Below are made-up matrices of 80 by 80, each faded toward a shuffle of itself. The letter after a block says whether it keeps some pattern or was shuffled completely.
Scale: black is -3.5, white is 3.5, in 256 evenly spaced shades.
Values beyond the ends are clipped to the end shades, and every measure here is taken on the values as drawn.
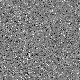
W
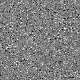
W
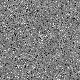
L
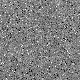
L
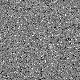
L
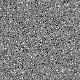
L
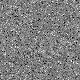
L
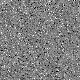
L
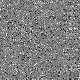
W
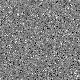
L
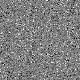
W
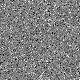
L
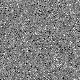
L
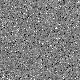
L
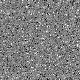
W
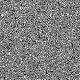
W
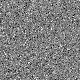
L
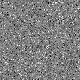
W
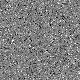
L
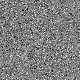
L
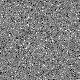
L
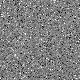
L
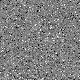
W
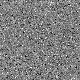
L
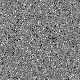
L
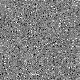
W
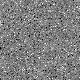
W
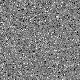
W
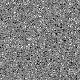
W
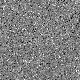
L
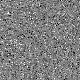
W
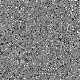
W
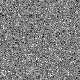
W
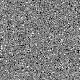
W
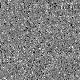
W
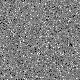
L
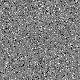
W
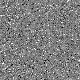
W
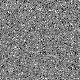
W
